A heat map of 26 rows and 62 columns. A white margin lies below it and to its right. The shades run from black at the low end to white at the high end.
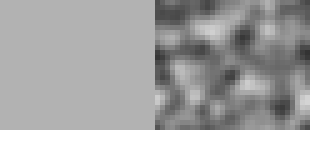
The table splits into one row of 2 panels. Panel 1,1: high, flat. Panel 1,2: middling, blotchy, strong in contrast.
